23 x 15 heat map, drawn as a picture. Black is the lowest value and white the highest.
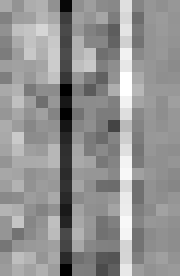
Grain: streaks running down. Odd lines: columns 6 and 11. Slope: none. Seam: vertical, 80% of the way across, the right part calmer.
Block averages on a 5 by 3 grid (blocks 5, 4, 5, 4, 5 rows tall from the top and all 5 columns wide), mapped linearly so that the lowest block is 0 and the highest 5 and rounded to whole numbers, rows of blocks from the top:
5 1 4 | 4 1 5 | 4 0 4 | 4 1 4 | 4 0 4
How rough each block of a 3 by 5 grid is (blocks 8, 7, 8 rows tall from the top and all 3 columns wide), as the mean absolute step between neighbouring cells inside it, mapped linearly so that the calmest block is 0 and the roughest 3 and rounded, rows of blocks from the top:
12130
12130
12130
